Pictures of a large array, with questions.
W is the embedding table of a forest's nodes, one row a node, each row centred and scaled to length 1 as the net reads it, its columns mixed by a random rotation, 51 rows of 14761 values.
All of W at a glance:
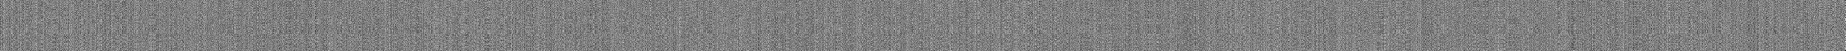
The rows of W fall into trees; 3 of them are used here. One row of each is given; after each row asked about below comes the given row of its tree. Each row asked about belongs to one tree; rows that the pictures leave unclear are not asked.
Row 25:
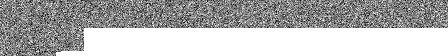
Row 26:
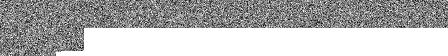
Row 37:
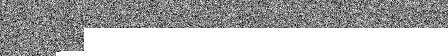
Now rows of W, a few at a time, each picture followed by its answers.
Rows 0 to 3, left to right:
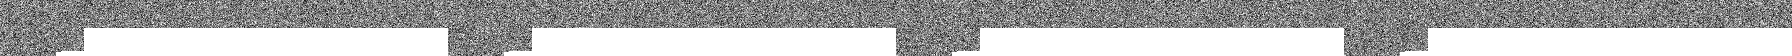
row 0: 25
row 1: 26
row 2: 26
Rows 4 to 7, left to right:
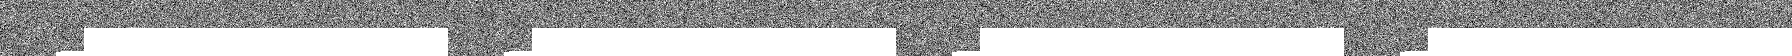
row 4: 26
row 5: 25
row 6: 26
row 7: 37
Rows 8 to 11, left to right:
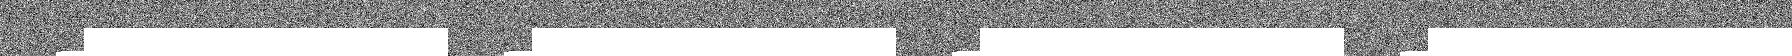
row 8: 25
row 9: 37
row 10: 25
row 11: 26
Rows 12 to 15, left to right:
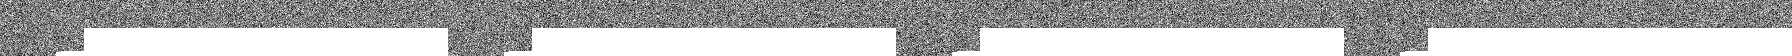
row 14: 25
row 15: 25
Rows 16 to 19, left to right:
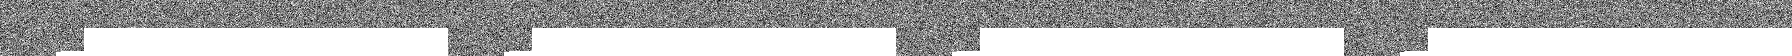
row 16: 26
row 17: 26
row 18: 26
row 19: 37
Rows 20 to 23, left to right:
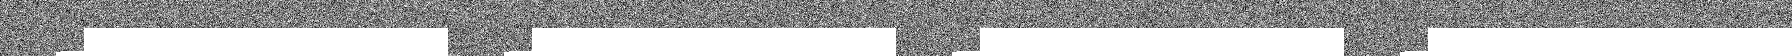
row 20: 37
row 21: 26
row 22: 37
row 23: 37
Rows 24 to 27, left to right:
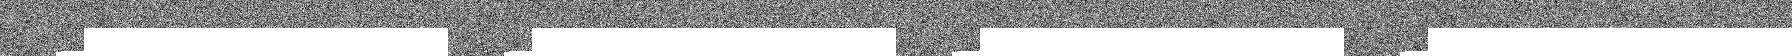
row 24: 26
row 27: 26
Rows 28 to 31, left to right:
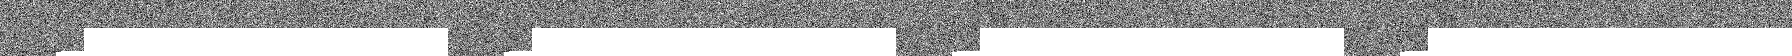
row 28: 25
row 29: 25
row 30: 26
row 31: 26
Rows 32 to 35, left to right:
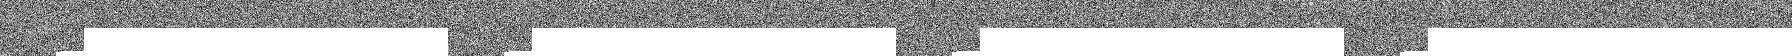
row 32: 26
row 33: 26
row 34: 37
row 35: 37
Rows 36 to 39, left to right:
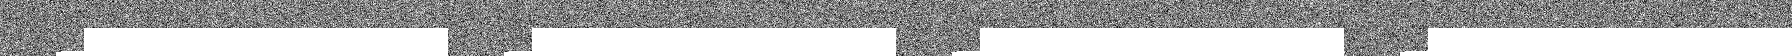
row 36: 25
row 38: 37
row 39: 26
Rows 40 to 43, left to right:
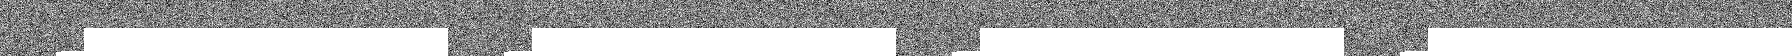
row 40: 25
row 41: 37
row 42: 37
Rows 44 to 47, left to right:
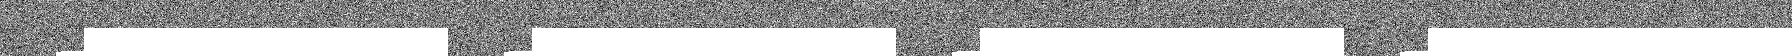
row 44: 26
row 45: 37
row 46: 25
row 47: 26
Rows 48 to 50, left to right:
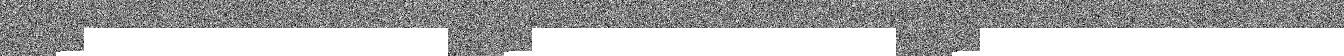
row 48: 37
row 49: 37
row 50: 25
